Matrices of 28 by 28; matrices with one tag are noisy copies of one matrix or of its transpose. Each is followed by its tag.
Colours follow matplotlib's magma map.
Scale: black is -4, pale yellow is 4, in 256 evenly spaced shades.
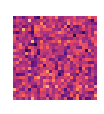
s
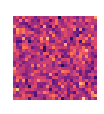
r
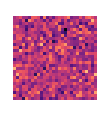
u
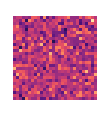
u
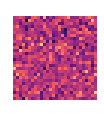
u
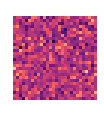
u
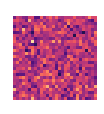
s
